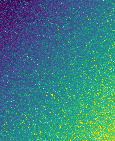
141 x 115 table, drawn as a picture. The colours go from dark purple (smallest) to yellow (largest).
Mirror symmetry: none. Ninth with the lowest average: top left. Slope: up to the bottom right. Grain: fine. Ninth with the highest average: bottom right.
